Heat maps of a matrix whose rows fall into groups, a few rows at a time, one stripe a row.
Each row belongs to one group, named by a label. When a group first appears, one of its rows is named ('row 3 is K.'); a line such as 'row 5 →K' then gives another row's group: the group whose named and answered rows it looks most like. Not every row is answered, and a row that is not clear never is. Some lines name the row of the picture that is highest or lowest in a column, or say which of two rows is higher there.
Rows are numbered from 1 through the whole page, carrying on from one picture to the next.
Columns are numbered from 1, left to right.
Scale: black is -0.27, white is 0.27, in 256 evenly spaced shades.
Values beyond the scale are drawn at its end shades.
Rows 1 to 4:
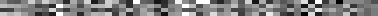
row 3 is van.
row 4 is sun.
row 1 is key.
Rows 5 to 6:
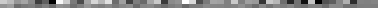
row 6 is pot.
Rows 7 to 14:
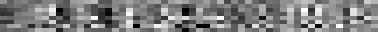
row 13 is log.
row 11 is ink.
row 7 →ink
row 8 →van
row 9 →van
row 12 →van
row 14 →van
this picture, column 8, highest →9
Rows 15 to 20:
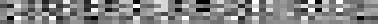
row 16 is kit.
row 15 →log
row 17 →log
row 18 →pot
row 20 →kit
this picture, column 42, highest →18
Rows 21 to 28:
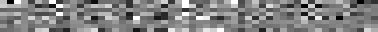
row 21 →kit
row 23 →van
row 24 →sun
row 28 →ink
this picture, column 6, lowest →22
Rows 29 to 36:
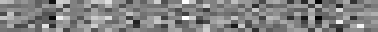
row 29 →sun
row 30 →key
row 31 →log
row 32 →pot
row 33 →sun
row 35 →pot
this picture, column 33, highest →34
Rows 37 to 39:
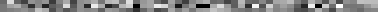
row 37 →pot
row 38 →log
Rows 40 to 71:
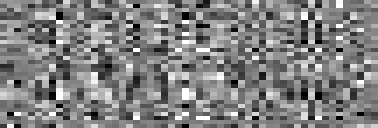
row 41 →log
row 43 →van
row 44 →van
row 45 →sun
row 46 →log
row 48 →sun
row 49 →log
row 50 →sun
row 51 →ink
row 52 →key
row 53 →ink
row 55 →ink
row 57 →van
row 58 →ink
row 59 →ink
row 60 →pot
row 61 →pot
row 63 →sun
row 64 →sun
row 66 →van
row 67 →key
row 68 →kit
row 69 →key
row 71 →pot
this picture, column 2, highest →71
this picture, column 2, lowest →68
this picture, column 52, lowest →68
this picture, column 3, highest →68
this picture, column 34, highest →68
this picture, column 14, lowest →68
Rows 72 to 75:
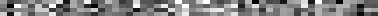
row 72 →key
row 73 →kit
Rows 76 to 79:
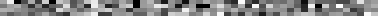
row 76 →pot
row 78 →sun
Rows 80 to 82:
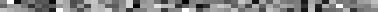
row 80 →pot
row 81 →log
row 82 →sun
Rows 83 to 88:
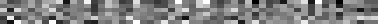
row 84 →key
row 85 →kit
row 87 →pot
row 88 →kit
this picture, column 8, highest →88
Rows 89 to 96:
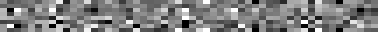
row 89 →key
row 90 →van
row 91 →kit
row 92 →kit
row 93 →sun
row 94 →van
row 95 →pot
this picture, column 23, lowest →96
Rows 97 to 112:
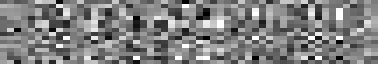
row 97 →van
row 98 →sun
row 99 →log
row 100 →log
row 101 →log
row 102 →ink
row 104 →pot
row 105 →van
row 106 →log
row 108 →sun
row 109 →ink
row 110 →ink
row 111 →key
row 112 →pot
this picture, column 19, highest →101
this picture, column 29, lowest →101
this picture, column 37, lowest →111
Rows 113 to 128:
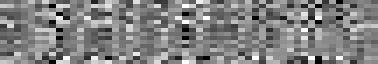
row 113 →key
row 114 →sun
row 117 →key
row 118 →sun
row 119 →pot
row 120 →van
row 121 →van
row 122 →van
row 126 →kit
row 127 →log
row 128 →sun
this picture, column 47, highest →127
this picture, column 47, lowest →113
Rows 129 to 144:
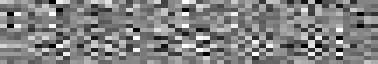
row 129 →sun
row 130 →key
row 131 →van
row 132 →kit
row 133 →ink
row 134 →ink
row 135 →kit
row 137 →van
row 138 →key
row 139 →log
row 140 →sun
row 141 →key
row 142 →log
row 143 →key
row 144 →ink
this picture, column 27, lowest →131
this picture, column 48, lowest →129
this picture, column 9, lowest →131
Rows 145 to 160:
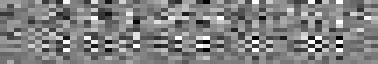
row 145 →log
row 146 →kit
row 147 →ink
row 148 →van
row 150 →log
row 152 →pot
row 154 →key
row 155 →log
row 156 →key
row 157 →log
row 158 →van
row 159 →key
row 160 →pot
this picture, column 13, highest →154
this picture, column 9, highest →154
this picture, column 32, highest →149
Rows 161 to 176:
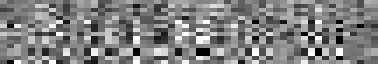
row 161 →ink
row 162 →ink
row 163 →van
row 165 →van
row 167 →kit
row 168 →key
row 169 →sun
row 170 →key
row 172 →kit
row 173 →log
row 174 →log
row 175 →key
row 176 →kit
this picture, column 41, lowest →166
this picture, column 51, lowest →169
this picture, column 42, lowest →169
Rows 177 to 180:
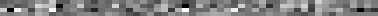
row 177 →van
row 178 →van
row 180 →ink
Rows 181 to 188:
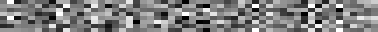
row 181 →pot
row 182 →log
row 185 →pot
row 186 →log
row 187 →van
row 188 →log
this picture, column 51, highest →187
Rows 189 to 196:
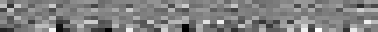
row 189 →ink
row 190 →kit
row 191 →pot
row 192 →pot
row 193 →kit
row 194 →ink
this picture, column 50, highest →191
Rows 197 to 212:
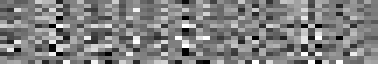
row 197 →van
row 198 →key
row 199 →kit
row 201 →van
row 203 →sun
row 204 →van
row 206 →key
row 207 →kit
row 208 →sun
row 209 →pot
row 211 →ink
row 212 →log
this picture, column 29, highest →206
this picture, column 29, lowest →212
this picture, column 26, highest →206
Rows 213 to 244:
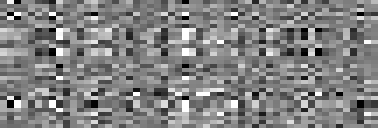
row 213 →pot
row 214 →ink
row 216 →kit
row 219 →van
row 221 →sun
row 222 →sun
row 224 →van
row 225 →sun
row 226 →sun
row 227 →pot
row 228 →pot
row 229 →van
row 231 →van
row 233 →ink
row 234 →pot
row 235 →ink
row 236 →key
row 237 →pot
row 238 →kit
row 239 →kit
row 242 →kit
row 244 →key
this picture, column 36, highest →236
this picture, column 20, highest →236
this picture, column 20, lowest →235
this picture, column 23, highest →220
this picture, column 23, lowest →236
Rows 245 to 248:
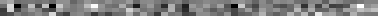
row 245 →pot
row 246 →pot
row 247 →pot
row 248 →van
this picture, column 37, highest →248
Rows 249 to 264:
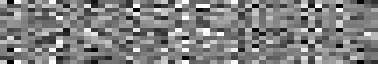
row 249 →kit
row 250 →key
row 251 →log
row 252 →kit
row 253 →sun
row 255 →log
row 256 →key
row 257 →ink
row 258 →pot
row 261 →kit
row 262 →pot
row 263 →van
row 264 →kit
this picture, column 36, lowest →251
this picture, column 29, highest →250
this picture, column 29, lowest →251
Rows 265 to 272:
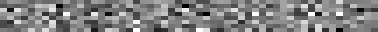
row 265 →log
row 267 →kit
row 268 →log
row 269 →pot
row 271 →van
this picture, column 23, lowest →272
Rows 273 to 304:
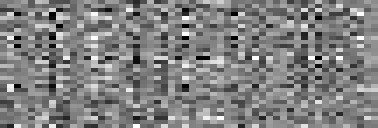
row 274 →log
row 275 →van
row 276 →pot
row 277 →sun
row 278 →ink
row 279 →van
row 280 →kit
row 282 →pot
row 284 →pot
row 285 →log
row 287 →log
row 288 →ink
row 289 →sun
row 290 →key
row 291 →ink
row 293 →ink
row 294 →pot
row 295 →pot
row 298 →van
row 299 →kit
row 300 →ink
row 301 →key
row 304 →kit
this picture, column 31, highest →288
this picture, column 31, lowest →279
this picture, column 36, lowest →287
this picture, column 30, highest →302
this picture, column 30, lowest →287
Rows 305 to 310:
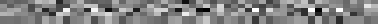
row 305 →van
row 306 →ink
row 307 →log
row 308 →sun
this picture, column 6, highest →305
